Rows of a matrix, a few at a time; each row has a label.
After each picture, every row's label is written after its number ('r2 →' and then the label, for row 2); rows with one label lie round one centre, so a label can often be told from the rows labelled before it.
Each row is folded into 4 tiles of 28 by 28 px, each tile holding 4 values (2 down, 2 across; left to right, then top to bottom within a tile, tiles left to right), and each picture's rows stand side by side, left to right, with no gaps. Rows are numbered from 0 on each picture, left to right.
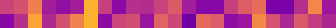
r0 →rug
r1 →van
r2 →rug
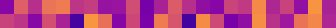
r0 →van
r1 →van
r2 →rug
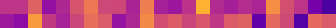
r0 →rug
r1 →rug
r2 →van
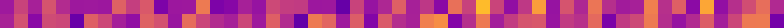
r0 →van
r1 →rug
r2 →van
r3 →van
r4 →rug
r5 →rug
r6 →rug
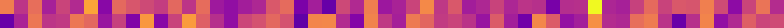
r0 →rug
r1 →rug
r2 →van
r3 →rug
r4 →van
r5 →rug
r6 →rug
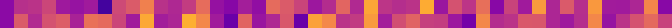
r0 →van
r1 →rug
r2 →van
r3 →rug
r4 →rug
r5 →rug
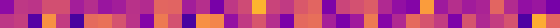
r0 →van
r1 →van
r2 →rug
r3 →rug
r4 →van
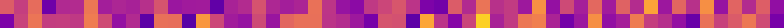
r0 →rug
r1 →van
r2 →rug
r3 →van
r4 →rug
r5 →rug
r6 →rug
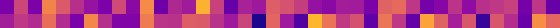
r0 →van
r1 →rug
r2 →van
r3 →van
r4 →van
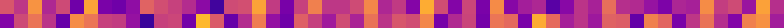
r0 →rug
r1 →van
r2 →rug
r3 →rug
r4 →van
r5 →van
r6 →rug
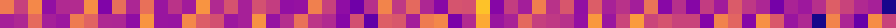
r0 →rug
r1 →rug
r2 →rug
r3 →van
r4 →rug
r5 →rug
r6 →van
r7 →van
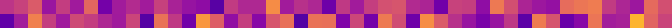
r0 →rug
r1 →van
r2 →van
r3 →van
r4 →van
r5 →rug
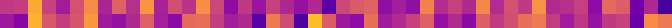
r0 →rug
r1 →rug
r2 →van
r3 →rug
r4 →rug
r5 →van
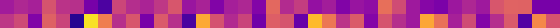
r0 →van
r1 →van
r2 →van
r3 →van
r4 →van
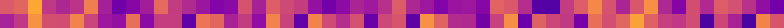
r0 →rug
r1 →van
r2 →van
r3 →van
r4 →van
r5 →rug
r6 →van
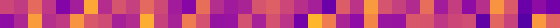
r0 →rug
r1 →rug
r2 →van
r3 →rug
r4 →van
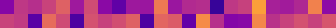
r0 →van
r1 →van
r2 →rug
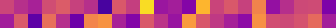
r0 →van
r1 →rug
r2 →rug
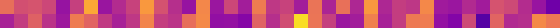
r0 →rug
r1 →rug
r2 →rug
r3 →rug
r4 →van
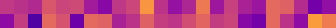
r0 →van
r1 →rug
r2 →van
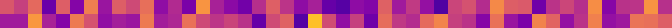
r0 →rug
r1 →rug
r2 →van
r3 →van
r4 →van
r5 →rug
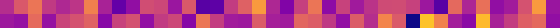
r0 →rug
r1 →van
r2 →rug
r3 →van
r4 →rug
